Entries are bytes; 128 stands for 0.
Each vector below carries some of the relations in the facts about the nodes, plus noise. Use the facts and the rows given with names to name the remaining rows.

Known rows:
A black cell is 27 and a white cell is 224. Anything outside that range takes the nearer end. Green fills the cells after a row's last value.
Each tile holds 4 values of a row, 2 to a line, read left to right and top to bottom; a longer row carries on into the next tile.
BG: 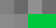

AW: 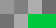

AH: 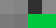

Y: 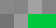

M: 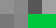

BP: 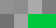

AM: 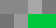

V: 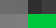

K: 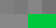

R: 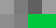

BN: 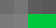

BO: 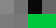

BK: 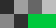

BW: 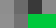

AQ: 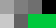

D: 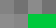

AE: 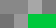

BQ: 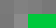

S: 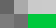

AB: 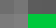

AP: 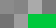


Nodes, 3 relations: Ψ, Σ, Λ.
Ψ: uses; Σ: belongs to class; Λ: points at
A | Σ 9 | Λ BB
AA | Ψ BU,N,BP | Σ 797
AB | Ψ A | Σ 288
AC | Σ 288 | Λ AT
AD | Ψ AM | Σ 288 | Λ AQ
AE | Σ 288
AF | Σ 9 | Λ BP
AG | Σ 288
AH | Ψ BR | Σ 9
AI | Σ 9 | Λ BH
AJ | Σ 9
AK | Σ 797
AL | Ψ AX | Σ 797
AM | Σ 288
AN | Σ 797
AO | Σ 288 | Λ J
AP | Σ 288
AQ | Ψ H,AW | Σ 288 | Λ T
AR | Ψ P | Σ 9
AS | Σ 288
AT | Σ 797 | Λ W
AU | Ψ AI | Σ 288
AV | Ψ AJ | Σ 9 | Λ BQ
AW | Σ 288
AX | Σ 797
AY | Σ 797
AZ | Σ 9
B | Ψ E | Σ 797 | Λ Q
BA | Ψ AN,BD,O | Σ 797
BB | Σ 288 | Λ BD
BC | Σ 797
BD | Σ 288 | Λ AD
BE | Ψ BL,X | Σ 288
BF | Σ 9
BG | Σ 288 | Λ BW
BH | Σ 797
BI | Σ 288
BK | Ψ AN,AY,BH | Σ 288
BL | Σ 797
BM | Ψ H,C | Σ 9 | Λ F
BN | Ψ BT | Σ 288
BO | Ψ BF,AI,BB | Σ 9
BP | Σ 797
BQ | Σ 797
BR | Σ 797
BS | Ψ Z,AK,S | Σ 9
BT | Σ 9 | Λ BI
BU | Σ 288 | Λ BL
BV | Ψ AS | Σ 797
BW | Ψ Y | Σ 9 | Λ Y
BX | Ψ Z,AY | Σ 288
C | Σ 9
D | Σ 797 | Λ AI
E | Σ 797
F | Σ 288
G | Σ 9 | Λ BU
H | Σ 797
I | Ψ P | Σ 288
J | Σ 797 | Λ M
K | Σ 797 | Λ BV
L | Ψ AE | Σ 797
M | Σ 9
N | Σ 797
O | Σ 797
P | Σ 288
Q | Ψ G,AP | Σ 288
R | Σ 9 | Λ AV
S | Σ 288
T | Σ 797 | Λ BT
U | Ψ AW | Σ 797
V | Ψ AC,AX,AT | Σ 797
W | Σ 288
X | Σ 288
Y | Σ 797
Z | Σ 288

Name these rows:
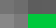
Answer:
B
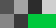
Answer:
BS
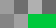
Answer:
AC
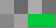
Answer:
AT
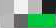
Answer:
T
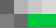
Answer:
O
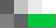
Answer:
AY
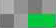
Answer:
BF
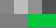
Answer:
BI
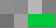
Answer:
P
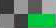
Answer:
BA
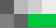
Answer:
BH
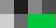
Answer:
AD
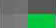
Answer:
I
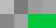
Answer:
AI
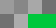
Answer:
H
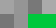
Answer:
AJ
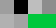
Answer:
BB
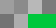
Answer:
AX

